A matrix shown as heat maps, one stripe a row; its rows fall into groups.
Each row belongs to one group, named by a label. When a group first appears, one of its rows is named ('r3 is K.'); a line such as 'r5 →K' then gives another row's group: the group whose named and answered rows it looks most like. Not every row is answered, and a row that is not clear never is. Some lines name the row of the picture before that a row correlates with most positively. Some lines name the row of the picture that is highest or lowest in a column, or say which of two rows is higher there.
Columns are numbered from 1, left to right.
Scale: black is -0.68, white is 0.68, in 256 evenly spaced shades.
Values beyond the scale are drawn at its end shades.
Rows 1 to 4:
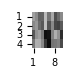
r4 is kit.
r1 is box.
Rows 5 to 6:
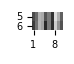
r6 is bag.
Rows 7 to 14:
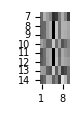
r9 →bag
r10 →box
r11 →bag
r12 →bag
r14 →bag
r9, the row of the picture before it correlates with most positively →6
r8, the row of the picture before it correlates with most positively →6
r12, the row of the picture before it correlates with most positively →6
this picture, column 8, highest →14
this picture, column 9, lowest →13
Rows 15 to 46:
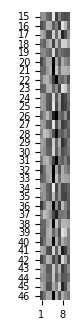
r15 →box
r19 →box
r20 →bag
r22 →kit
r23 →bag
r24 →box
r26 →kit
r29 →box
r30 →box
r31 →kit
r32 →bag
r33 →bag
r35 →box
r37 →kit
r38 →bag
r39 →bag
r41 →box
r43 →box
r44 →box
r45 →box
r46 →bag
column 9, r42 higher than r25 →Yes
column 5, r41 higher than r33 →Yes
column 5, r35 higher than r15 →No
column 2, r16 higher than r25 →No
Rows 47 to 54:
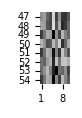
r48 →box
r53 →kit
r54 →bag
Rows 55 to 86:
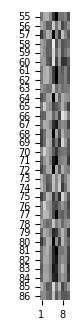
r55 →kit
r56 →box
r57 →bag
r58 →box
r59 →box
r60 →box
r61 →kit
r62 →kit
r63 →box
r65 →kit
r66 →bag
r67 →kit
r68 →bag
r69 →bag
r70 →kit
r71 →kit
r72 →bag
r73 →box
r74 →box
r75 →bag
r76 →kit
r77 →kit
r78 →box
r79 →kit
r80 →bag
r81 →kit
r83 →kit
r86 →box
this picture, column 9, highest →66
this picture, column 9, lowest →60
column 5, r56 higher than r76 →Yes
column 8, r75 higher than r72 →Yes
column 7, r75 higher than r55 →No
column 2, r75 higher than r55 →No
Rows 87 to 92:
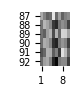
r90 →kit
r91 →bag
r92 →kit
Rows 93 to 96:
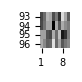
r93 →bag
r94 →bag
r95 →box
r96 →box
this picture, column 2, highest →95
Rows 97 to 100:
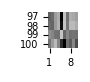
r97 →bag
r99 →box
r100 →kit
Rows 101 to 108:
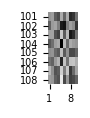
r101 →box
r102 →kit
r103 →box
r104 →bag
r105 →box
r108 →box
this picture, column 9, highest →106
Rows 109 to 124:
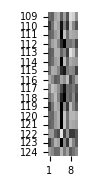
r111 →bag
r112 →kit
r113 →bag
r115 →kit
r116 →box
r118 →kit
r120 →bag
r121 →bag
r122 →box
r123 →bag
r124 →box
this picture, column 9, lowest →122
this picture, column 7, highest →116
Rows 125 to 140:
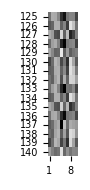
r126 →bag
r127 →box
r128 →kit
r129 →box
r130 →bag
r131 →bag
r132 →bag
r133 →kit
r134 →bag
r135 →box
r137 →bag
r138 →bag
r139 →bag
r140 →box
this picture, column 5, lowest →137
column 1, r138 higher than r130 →Yes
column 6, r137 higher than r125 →Yes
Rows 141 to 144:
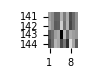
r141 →box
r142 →box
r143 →bag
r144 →bag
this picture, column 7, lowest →144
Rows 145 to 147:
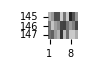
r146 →kit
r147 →bag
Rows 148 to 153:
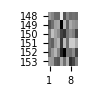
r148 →box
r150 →kit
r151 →bag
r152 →kit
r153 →box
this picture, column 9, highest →151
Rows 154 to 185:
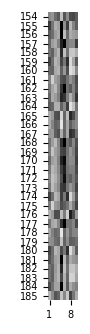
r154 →box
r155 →bag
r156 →bag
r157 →kit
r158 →bag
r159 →bag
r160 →bag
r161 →kit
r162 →kit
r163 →kit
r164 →bag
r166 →box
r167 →box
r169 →kit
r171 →kit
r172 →kit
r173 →kit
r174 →bag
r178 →box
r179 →box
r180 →bag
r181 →bag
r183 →bag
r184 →bag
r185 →box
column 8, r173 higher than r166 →Yes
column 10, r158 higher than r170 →Yes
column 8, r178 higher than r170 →No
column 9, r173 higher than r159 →No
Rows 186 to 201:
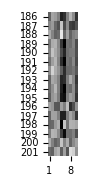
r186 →kit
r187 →box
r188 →box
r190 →kit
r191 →kit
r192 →kit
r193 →kit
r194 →kit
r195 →kit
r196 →box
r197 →kit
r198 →bag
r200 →box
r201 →bag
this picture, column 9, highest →201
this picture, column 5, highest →188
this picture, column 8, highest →201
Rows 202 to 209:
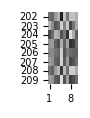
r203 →box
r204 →bag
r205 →box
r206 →box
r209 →box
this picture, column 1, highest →203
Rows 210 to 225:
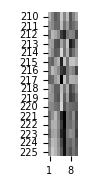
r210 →box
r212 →kit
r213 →box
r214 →box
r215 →bag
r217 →bag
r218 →box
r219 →box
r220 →box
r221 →kit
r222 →kit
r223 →kit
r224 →kit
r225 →kit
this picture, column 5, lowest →217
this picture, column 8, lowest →213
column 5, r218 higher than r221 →Yes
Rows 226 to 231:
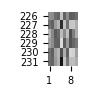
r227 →bag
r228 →box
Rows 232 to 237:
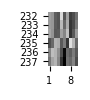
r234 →box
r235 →bag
